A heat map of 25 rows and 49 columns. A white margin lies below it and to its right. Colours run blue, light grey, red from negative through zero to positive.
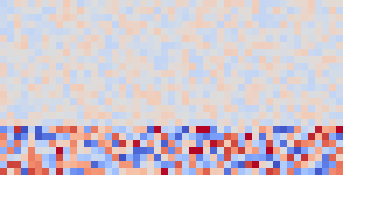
Grain: fine. Average level on the scale: 50%. Histogram: heavy tails on both sides. Seam: horizontal, 70% of the way down, the top part calmer. Slope: none. Stripes: none.
